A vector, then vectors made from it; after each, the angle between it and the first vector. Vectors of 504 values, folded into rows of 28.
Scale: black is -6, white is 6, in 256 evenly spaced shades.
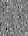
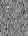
partly aligned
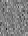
nearly parallel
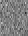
partly opposed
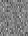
nearly opposite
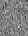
partly aligned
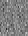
nearly parallel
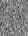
nearly parallel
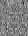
partly aligned
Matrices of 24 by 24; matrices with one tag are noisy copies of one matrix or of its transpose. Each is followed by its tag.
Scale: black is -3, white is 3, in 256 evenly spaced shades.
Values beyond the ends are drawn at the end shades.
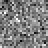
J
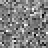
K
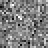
J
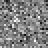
J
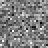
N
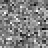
J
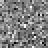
K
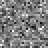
N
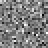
K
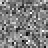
N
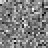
K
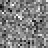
J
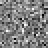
K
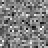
N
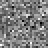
N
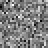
J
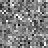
J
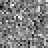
J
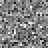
K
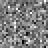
N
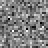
N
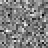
K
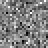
N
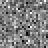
N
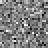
K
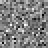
K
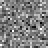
N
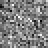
J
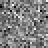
J
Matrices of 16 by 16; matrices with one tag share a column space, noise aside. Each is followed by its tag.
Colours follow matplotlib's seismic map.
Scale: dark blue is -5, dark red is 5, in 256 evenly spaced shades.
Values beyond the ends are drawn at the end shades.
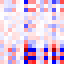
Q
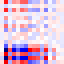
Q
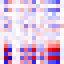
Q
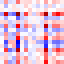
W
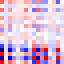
Q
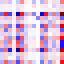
W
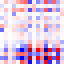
Q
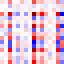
W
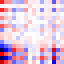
Q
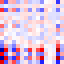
Q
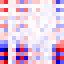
Q
